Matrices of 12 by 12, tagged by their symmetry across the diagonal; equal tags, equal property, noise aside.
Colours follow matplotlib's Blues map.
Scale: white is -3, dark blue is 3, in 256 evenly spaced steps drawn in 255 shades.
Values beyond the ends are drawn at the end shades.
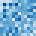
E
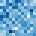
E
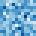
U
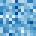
U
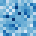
E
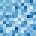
E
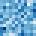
U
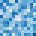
E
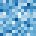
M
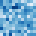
M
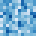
M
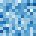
M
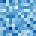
M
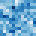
M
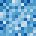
E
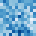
U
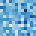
U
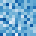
M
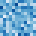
U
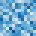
U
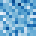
U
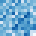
E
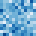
U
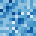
E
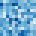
U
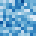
M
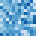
M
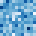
E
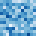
M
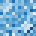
E
